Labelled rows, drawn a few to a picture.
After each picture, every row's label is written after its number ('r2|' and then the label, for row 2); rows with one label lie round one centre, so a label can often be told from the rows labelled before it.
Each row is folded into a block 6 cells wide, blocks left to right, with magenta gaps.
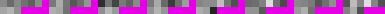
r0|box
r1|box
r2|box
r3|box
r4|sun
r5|sun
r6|box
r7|sun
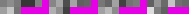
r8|box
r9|sun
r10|box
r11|sun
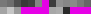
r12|box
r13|sun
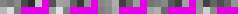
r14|box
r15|box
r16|box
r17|box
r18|box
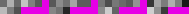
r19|sun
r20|sun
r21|box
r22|sun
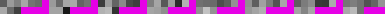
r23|sun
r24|sun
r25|sun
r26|box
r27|box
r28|box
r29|box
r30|box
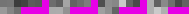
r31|box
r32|box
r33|sun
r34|box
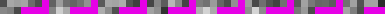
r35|sun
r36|box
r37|sun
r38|sun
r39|box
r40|box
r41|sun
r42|sun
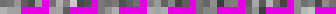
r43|box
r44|sun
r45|box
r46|box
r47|box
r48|sun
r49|box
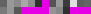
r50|sun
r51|sun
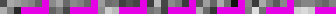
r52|sun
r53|sun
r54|box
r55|sun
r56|sun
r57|box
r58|box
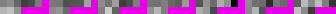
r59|box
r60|box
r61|box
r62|box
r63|sun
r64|box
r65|sun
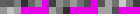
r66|box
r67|sun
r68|sun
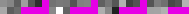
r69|sun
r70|box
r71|sun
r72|box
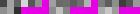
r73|sun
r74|box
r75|box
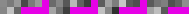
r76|box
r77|sun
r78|sun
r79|box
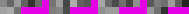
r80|box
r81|sun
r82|box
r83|sun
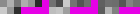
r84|sun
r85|box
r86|box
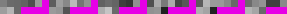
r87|box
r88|sun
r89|box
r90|sun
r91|sun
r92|box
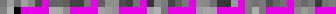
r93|sun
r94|box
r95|box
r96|box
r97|box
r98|box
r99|box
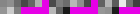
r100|box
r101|sun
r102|sun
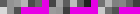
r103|sun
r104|sun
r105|sun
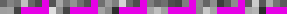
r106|sun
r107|sun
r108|sun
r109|box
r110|box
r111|sun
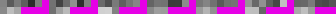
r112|box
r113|box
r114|box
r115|box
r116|box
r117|box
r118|box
